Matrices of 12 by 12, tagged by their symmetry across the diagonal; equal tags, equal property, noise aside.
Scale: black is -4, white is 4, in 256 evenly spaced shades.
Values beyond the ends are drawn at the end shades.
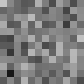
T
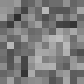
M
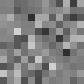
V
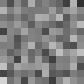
V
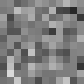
V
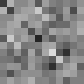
M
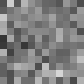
T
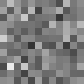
T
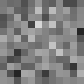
T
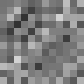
M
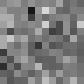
T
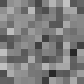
M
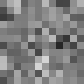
V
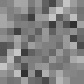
M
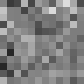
V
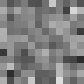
V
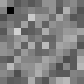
M
